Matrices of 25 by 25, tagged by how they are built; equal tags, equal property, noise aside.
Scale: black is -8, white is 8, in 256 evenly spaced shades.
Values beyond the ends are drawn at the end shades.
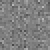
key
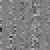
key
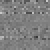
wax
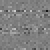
wax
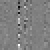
key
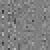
key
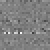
wax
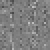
key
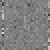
key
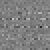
wax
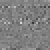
wax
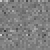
wax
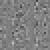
key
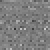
wax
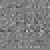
wax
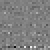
wax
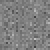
key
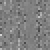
key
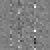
key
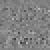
wax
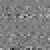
wax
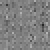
key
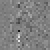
key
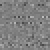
wax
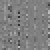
key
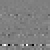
wax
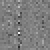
key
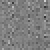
key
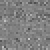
wax
